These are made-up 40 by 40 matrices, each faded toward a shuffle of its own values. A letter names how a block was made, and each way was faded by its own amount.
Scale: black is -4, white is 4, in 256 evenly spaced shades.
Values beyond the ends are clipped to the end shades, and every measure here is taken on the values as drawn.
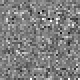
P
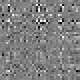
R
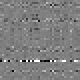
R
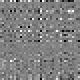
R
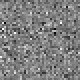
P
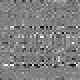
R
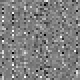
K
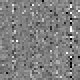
K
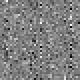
K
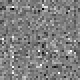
P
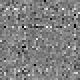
P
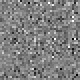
P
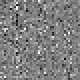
K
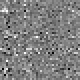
P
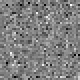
P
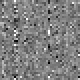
K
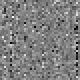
K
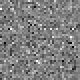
P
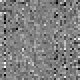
K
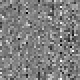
K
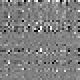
R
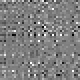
R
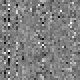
K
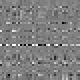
R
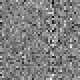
K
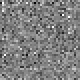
P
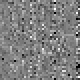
K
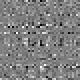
R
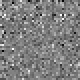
P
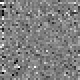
P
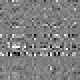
R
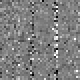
K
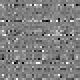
R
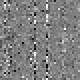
K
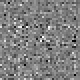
P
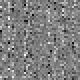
K
